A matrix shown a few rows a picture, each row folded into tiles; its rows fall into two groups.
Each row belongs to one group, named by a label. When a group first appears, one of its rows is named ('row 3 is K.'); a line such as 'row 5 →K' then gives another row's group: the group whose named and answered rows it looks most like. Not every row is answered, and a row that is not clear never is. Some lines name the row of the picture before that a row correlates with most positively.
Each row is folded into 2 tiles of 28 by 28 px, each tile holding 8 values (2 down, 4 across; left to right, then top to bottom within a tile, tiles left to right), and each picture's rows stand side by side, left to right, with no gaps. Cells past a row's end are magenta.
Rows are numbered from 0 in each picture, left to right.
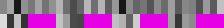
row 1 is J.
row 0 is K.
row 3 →K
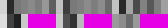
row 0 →J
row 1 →J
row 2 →J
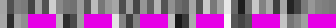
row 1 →K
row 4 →J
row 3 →K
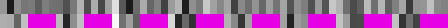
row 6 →J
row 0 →J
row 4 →J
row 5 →K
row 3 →K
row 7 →K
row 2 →J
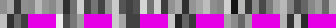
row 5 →K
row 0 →K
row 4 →J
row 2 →J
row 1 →K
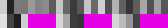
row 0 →J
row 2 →J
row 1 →J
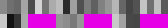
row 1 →J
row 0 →K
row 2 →J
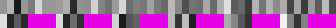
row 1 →K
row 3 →K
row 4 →J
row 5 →J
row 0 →K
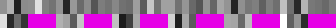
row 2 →K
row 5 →K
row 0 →K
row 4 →J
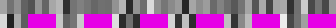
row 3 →K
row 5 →K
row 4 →K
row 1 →J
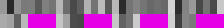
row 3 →K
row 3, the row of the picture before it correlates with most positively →5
